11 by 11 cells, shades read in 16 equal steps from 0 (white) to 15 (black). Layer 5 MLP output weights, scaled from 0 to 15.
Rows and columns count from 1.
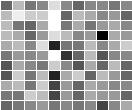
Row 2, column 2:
1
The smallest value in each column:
4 1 3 2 0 4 3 4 4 4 3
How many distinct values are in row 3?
7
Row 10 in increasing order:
3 4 5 6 6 6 8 8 9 9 11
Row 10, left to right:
8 8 3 4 11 6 9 5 6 6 9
